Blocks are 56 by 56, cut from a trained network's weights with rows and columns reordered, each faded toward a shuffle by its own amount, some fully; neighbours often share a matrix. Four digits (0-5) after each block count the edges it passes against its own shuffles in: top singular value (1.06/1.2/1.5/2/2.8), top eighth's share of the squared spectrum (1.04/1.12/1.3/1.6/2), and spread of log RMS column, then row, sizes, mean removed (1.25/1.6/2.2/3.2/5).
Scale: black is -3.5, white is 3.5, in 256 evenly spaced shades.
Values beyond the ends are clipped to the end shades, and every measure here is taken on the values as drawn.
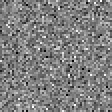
0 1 0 0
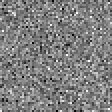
0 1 0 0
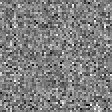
3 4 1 2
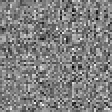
4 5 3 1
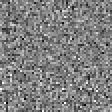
1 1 0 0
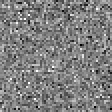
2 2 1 1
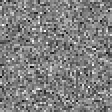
0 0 0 0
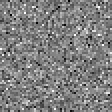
0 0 0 0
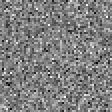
1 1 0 0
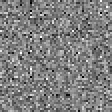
2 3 2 1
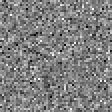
0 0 0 0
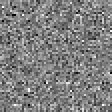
3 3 1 2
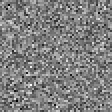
0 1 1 0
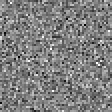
1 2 0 0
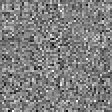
3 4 2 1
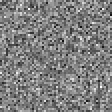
2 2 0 0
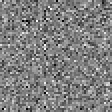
2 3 2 1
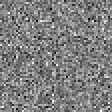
2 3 1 1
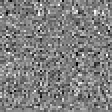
3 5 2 2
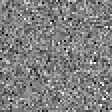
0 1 0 0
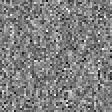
2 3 1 1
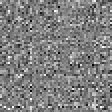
3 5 3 2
